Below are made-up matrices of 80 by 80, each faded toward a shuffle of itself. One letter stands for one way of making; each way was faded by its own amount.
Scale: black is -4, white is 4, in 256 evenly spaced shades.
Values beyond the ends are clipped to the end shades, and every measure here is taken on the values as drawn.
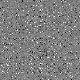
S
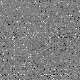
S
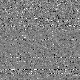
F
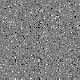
S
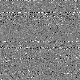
F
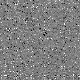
S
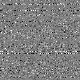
F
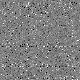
S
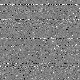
F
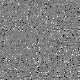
S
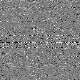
F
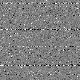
F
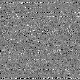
F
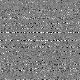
F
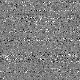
F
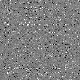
S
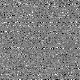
F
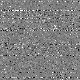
F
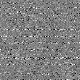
F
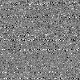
F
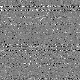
F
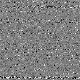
F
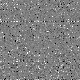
S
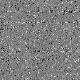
S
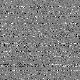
F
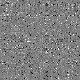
S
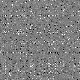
S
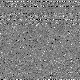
F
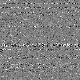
F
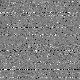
F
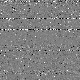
F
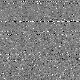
F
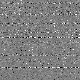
F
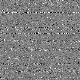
F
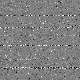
F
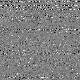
F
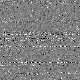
F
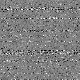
F
